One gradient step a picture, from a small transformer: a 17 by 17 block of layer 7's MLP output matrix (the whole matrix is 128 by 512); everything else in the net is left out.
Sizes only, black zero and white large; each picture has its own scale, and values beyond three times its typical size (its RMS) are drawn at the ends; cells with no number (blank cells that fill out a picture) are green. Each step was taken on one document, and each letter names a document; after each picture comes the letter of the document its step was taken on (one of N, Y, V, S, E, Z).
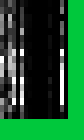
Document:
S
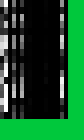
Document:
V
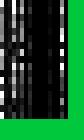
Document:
S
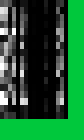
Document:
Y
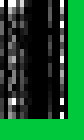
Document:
S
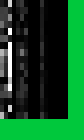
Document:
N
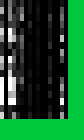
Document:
S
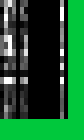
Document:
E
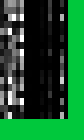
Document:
S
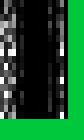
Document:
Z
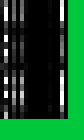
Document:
E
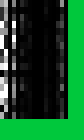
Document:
V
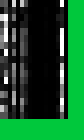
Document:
E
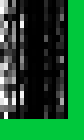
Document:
Y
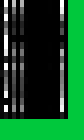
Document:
E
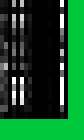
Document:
E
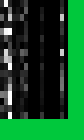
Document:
N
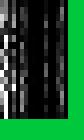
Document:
V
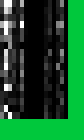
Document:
N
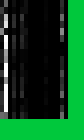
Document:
V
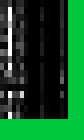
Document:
N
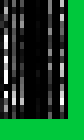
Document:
Z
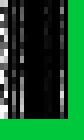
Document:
Z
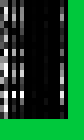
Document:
V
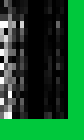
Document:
N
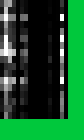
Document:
E
